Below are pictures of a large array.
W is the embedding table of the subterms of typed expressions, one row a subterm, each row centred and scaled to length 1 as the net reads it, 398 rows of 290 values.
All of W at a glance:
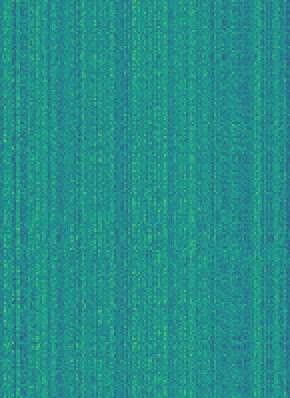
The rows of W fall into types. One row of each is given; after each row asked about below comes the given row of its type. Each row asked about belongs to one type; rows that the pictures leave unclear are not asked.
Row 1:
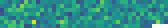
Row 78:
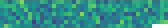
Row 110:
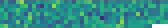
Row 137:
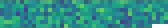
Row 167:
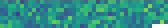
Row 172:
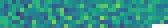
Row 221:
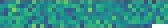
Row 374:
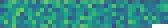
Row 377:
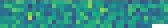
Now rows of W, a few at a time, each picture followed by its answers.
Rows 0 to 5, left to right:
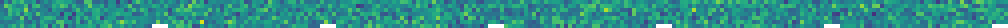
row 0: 377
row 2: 377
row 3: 167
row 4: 374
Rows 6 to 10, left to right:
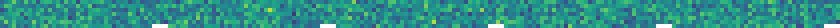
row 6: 374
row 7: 137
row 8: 78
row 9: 137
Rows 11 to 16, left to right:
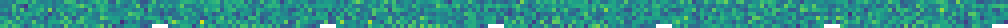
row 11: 1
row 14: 221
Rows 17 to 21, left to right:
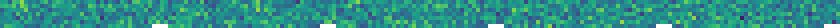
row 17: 78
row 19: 167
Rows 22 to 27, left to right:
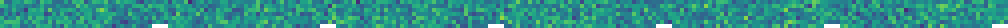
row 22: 137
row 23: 167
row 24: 137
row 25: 374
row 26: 172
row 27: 172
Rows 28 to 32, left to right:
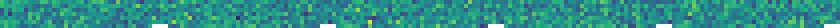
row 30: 1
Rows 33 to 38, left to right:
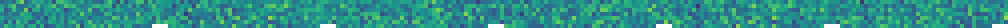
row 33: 221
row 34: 172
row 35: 377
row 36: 167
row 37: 172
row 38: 137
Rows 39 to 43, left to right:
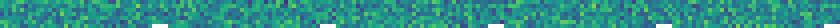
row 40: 167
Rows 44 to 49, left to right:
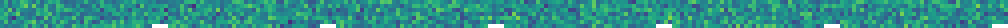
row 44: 110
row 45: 1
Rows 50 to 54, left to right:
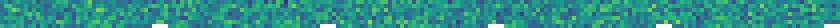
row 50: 377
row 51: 167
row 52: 374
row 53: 167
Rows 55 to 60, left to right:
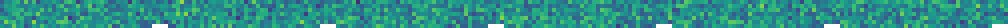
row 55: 1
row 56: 374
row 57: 137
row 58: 137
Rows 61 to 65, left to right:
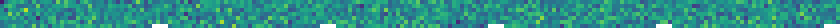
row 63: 137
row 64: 1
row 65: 377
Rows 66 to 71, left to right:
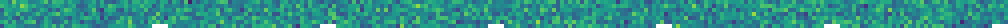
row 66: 78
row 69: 374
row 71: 137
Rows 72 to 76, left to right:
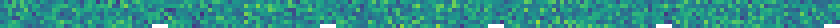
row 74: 172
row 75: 374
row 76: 374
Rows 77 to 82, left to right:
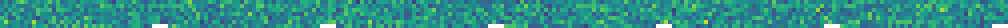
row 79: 374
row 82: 167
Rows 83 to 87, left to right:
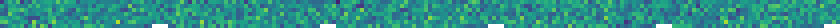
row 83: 221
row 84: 374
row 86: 221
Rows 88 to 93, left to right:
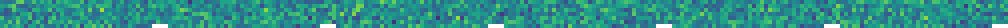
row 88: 221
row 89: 377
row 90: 374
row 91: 137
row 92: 167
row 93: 137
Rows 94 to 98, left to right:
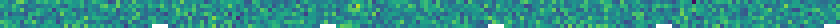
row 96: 1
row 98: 374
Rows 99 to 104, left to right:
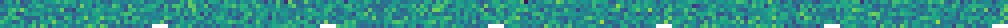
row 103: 377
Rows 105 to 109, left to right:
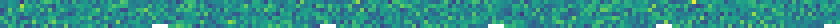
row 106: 1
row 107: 221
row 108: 167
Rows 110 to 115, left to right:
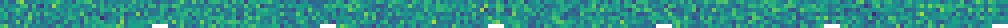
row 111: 374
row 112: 78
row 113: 167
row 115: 172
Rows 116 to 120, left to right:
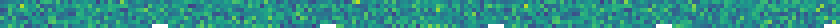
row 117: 377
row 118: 110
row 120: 167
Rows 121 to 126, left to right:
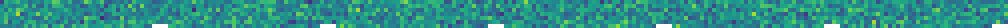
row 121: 110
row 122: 1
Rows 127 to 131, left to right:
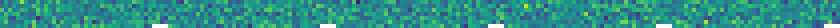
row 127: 110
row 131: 1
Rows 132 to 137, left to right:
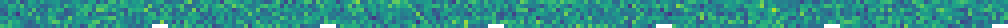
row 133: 221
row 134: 221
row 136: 377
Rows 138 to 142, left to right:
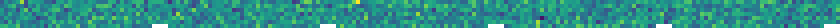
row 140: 78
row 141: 221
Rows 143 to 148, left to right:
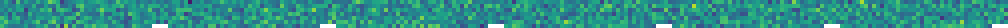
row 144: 377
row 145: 137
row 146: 167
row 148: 110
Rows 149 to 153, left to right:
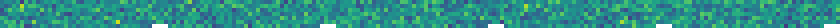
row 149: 1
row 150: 221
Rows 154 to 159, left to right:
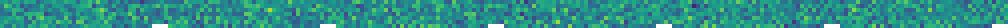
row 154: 377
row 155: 137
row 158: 221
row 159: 221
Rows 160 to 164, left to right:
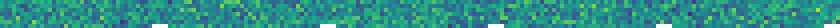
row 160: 221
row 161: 377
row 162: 137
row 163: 374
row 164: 172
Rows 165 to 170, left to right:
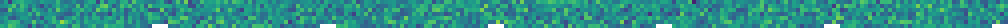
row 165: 167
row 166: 221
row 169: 167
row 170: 374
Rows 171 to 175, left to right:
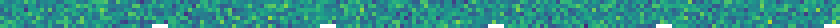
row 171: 1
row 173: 377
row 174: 221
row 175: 78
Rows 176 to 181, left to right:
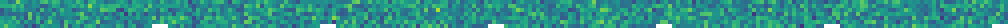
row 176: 78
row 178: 221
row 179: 377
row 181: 78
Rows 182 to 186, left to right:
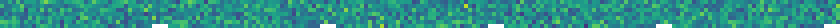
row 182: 137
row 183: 137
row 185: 221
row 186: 167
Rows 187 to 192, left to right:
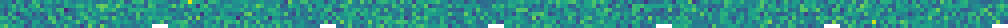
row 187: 172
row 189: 374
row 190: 377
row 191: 167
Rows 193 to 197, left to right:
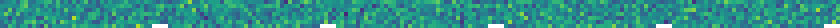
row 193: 374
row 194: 221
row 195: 110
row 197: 377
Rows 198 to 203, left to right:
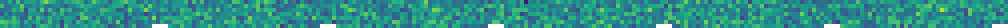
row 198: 137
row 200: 377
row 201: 377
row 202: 374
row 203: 167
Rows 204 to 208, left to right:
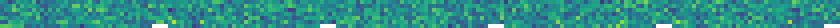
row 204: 1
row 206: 137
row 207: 167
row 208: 137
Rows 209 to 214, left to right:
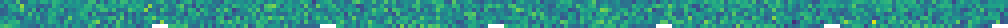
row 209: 167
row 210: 167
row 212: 377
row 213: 221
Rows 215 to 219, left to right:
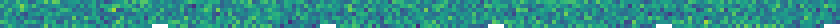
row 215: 78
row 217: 221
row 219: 221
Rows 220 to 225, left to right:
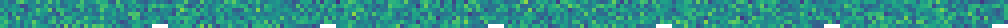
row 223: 221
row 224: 1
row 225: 377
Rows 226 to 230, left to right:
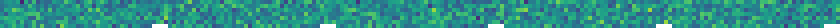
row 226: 1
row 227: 221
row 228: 377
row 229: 377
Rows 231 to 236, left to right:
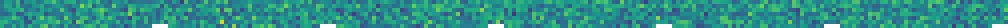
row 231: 377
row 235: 167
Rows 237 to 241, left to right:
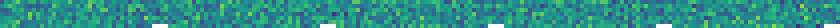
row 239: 110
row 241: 377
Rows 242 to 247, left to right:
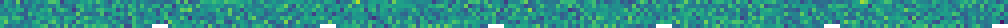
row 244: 221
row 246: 374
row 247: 137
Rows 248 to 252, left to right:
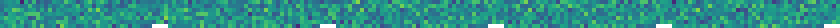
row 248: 1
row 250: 221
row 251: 221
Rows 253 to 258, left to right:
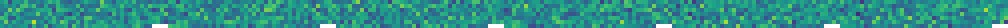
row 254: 167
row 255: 221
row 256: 167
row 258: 172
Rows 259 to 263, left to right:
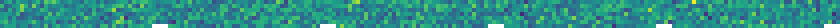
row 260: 167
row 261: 78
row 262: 172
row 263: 374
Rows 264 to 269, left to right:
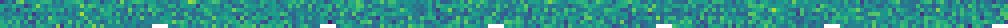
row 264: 137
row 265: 137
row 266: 78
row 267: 137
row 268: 137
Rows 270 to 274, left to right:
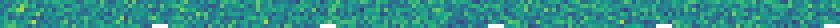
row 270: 1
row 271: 78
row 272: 137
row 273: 1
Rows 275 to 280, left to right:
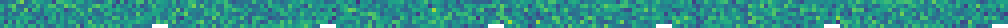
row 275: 221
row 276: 110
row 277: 377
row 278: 172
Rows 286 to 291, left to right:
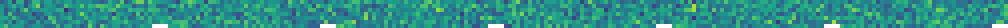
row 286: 172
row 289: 374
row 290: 1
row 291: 377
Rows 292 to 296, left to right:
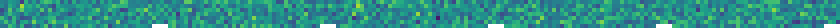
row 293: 110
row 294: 374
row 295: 1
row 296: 1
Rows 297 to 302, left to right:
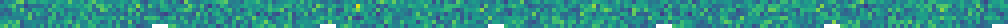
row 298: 110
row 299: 374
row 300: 167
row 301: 167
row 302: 167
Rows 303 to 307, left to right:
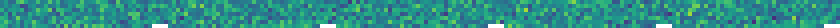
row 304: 110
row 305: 1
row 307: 110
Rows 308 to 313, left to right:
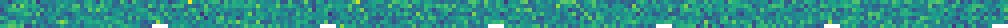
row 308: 1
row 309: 374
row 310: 78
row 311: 377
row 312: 221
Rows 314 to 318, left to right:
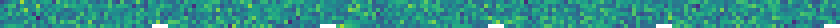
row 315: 137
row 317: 137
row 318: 1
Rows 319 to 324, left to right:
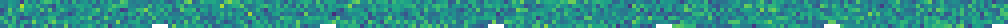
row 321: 221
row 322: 221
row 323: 1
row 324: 110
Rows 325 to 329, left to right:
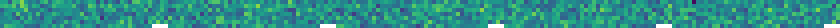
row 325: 78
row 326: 374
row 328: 167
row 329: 377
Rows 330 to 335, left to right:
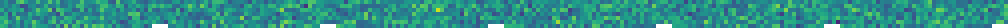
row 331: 172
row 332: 167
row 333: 167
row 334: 172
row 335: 377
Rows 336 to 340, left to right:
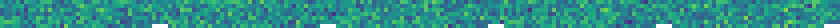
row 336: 137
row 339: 137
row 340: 172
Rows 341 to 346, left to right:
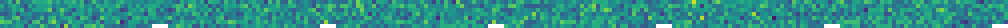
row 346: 137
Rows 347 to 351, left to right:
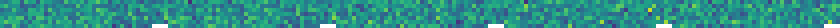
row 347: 137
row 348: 137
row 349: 221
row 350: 78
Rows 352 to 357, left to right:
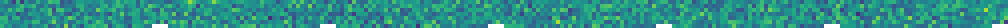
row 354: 221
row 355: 167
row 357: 172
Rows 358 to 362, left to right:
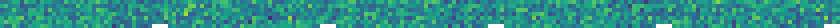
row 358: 137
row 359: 110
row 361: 377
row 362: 137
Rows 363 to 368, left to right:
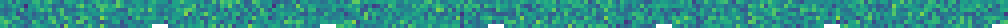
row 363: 172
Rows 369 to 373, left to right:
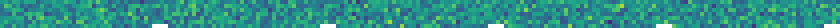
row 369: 377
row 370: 374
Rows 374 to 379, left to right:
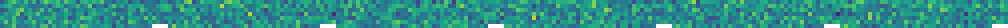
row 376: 167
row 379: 78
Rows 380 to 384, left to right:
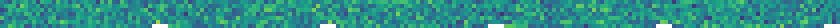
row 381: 167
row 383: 1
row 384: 221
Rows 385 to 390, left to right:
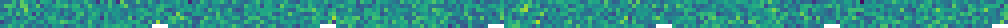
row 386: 172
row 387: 137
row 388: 1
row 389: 377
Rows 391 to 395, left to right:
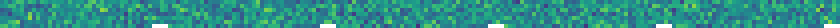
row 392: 377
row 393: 221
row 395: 78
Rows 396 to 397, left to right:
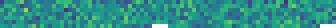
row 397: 167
